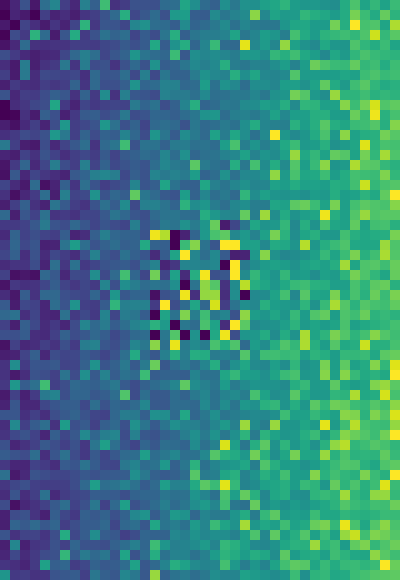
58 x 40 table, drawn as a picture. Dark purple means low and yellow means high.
Values change most from cell to cell in the centre. No single row or column stands out from its neighbours. Values rise toward the right. The grain is fine, like static. In the centre lies a patch that is rougher than the rest.
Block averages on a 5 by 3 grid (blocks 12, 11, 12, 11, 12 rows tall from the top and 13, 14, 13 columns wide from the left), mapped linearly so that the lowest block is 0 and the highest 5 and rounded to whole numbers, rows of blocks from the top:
025 | 025 | 035 | 135 | 035
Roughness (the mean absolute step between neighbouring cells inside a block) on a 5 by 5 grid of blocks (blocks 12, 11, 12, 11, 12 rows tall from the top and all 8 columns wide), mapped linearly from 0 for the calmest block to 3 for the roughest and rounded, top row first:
0 0 0 0 0
0 0 0 0 0
0 1 3 0 0
0 0 0 0 0
0 0 0 0 0
